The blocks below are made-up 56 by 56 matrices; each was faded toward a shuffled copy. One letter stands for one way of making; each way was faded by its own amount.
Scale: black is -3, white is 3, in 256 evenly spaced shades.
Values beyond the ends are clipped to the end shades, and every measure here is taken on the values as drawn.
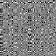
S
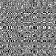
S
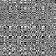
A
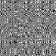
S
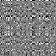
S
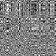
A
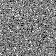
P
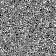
P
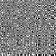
A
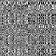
A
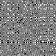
S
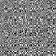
A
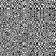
S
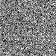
P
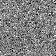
P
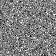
P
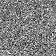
P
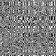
S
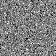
P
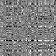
S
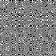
S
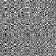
A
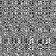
A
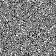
P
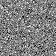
P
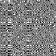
S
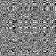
A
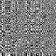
A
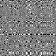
S
